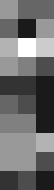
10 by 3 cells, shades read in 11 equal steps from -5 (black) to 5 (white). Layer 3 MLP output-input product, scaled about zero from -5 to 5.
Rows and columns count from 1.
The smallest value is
-4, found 5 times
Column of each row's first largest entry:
1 3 2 1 1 1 1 3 1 2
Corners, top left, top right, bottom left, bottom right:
1 -1 -3 -4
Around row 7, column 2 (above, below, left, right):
-2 1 0 -4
